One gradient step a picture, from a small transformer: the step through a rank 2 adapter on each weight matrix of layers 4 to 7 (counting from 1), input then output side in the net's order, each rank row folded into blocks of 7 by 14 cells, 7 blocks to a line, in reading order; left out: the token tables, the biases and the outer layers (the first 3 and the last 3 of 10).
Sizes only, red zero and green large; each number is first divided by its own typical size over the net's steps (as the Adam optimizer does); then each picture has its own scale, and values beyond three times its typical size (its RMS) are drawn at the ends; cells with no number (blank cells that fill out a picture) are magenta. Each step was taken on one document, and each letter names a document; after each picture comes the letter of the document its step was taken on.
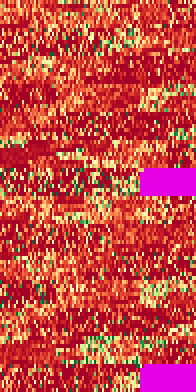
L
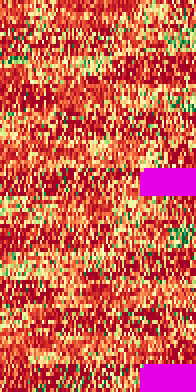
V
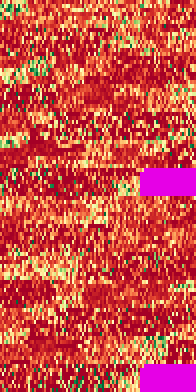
L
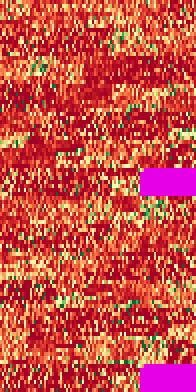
L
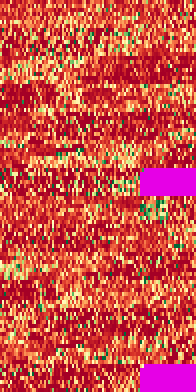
L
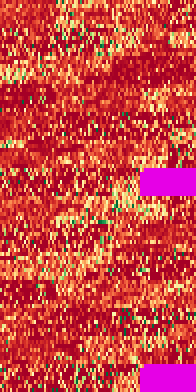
L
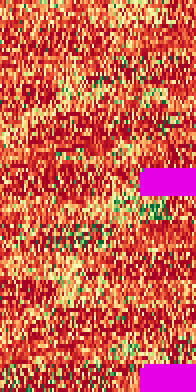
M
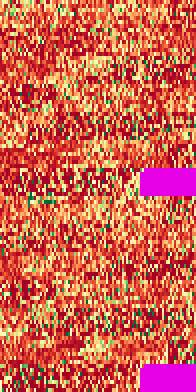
M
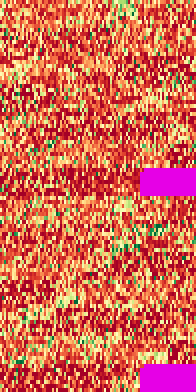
V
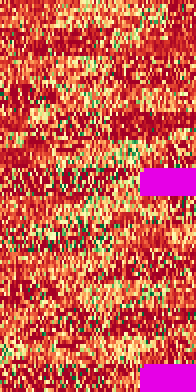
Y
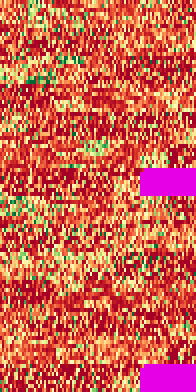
V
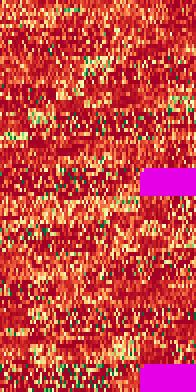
Y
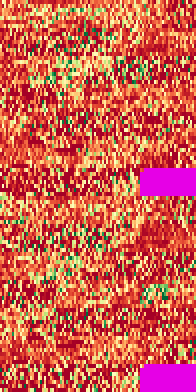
M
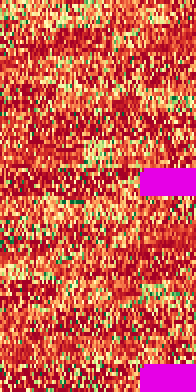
Y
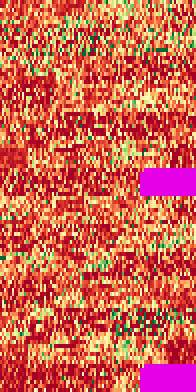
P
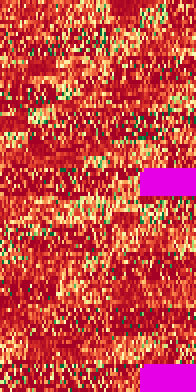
Y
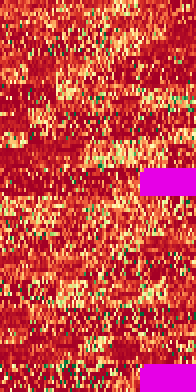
Y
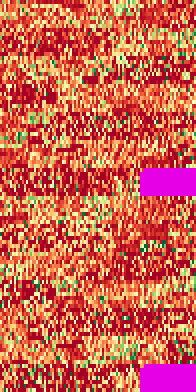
M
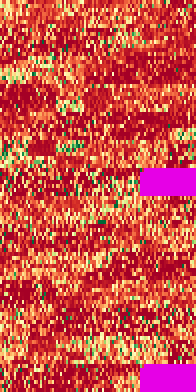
L
